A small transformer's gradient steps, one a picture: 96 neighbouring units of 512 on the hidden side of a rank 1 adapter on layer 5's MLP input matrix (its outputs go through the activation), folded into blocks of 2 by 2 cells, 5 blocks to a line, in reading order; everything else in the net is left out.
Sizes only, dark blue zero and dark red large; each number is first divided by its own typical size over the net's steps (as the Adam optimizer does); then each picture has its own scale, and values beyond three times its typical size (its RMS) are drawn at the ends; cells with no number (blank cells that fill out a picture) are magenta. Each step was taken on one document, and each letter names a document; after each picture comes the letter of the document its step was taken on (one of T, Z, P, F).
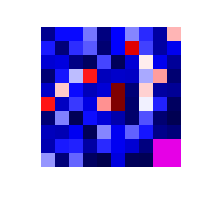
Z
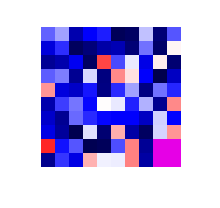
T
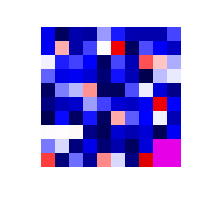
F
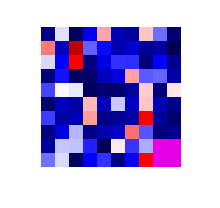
F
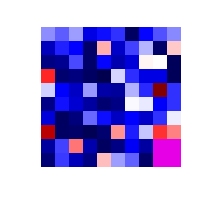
T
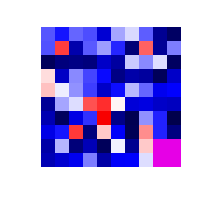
F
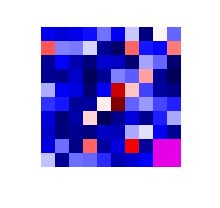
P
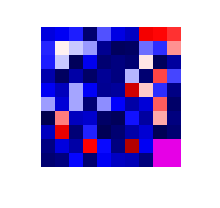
P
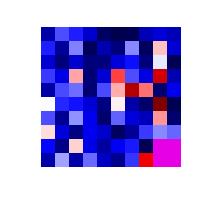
P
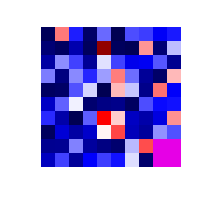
T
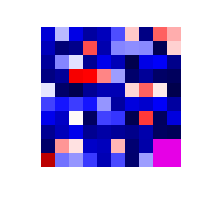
Z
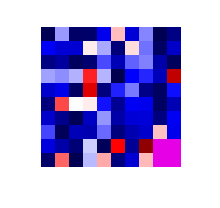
F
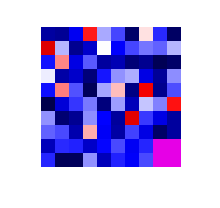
F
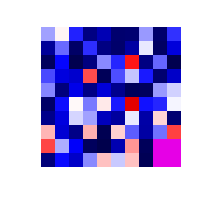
T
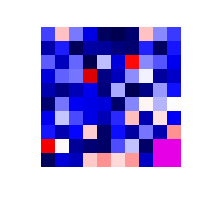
T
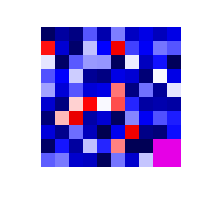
P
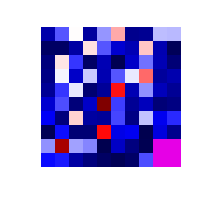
Z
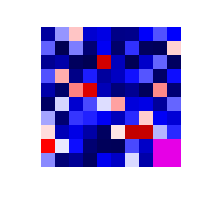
T
